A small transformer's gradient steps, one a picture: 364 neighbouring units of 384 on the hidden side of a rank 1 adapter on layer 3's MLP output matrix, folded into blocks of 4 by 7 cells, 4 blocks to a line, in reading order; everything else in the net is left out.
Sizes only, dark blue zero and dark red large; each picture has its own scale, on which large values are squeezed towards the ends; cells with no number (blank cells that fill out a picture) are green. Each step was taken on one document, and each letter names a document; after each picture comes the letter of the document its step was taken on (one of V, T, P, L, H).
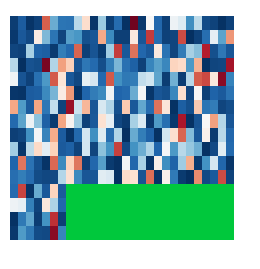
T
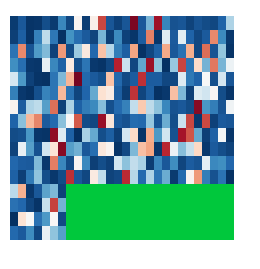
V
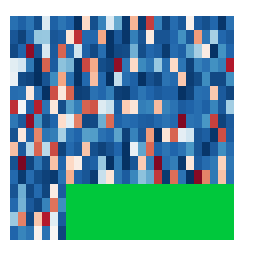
T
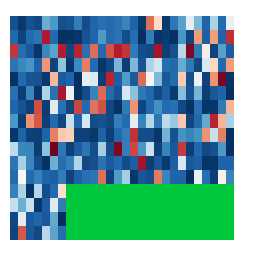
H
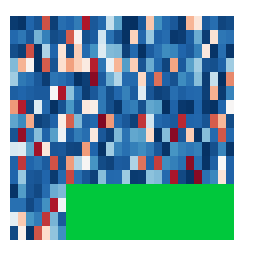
T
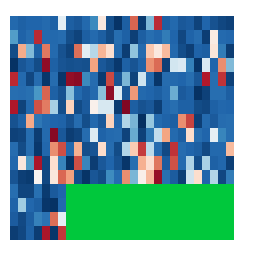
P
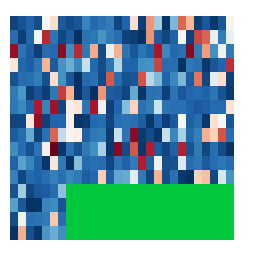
H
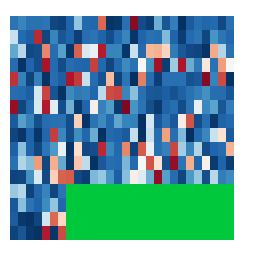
P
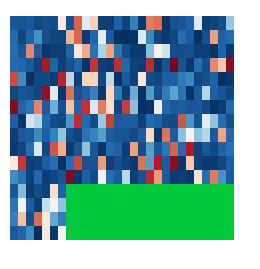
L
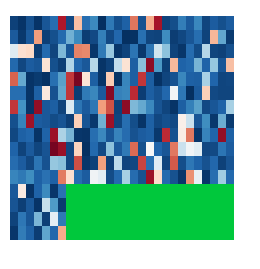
V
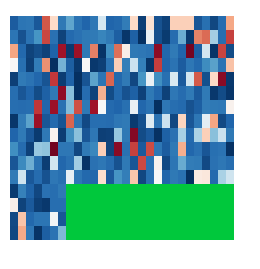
H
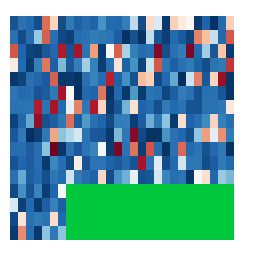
H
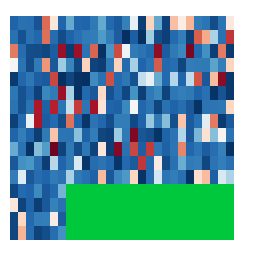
H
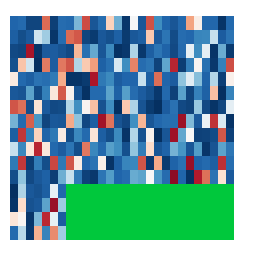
T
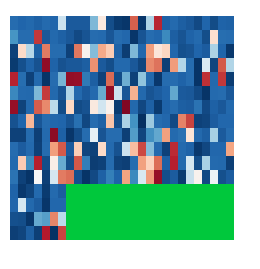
P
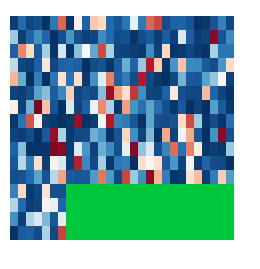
P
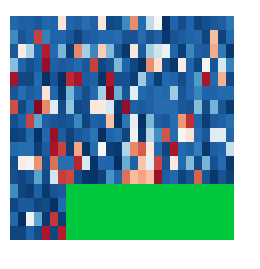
P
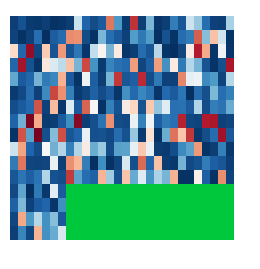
T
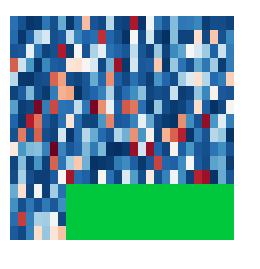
T
